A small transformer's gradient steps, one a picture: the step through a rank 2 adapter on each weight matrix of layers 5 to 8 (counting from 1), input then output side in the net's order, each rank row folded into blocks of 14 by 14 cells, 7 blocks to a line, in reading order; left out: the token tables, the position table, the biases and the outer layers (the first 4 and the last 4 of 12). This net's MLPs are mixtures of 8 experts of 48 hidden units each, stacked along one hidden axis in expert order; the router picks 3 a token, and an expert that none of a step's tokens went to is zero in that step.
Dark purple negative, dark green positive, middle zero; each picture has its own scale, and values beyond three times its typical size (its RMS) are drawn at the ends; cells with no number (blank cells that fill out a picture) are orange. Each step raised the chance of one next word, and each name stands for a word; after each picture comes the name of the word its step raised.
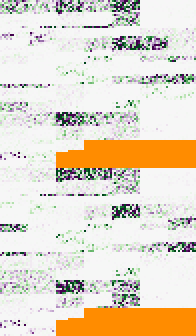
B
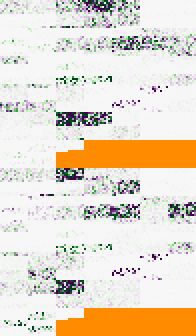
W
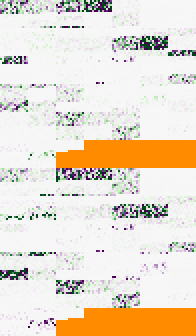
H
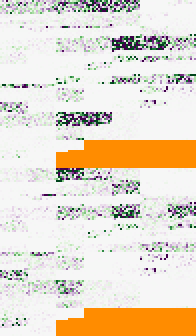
W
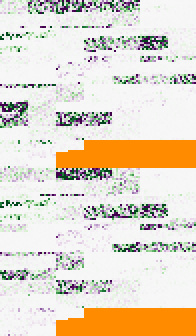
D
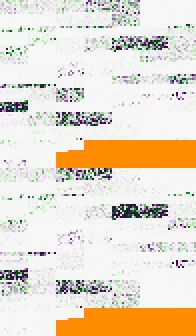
D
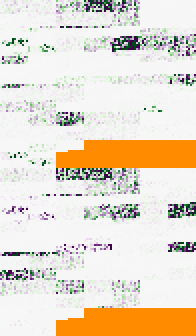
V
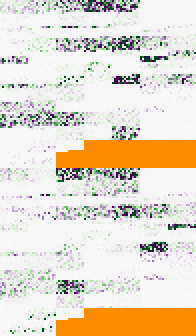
W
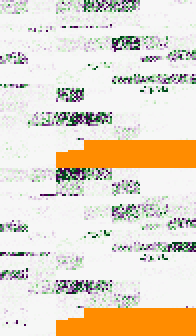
B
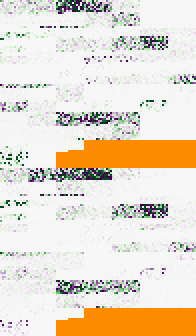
D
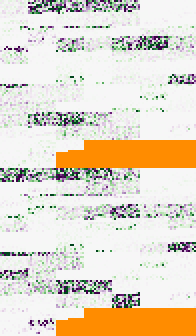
B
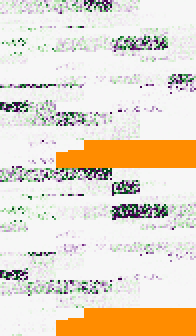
D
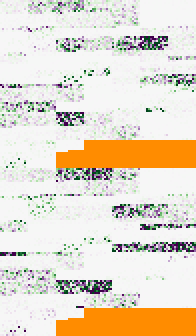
B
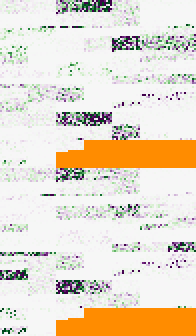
W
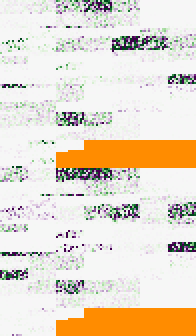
V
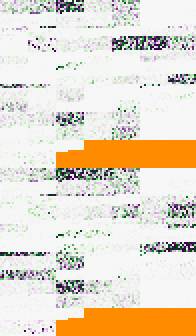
B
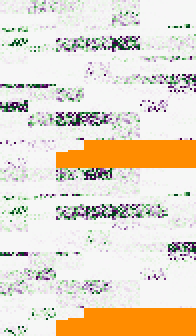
D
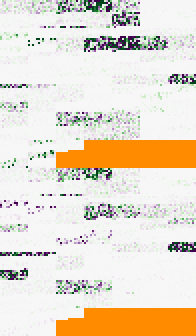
V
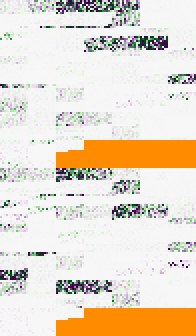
H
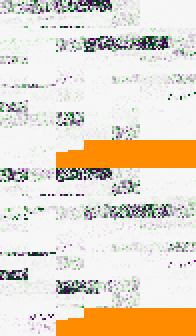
H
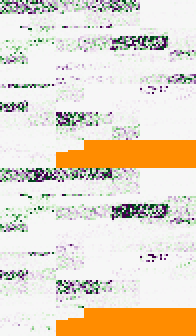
D
